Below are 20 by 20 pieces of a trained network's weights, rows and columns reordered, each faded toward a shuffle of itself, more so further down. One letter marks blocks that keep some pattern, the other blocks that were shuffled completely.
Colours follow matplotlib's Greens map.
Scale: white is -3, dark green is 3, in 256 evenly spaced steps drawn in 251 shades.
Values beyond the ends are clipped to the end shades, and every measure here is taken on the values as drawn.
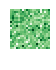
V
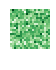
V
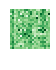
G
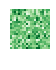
G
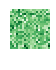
G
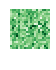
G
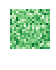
G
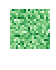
G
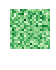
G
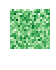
V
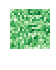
G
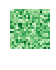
G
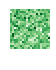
V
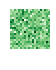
V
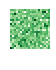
V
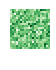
V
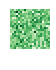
V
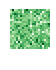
V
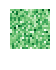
V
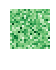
V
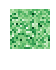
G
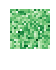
G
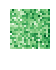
G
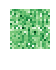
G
